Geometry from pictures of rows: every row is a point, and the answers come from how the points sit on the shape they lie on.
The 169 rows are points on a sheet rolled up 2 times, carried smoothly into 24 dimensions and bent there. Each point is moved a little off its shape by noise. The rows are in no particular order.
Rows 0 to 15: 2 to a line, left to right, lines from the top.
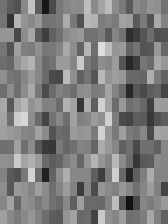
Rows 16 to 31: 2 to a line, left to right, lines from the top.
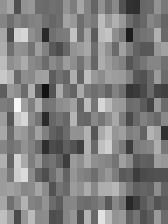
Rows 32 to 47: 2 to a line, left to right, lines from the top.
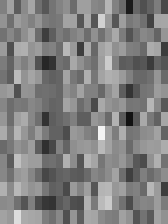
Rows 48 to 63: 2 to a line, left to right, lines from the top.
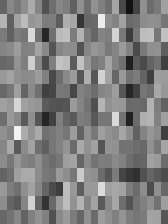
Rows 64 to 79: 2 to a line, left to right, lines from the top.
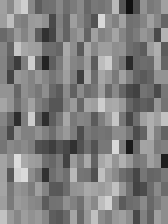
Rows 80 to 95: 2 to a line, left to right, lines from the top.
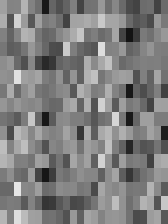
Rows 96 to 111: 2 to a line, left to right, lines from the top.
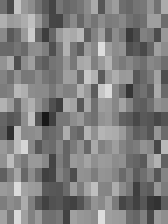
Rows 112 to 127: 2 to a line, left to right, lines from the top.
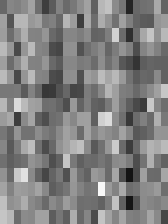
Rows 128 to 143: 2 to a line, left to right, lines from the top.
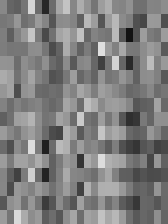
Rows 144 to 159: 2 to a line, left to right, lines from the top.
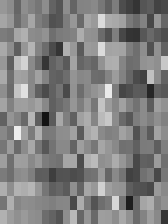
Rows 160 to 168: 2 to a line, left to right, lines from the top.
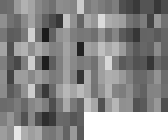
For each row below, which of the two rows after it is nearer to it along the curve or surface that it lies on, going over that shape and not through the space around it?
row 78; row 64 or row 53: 64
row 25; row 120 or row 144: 120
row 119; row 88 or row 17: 88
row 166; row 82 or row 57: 82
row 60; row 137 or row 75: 75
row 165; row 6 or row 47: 47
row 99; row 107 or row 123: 107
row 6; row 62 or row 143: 143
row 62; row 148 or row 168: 168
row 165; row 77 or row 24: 24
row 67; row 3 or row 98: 98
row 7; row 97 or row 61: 61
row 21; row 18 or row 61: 18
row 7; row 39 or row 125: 125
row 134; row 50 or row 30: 30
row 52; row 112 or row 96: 112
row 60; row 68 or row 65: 68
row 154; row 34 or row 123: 34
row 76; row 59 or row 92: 59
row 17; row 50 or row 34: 34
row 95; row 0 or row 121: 0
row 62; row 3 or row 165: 3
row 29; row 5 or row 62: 5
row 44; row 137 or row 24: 24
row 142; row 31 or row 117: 117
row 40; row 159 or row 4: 4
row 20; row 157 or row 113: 113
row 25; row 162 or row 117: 117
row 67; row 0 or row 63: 63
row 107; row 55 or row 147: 55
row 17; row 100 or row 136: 100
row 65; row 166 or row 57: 57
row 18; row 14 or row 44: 44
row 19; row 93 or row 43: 43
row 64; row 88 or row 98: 98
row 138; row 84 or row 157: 84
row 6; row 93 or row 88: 93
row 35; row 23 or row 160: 160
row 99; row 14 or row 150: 150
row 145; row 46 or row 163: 46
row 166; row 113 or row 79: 79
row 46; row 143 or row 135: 143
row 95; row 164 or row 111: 164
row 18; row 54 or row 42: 54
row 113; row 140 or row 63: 63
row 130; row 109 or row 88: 88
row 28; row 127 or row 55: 55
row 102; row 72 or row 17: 72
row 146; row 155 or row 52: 52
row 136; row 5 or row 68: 68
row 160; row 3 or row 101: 101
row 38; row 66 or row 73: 66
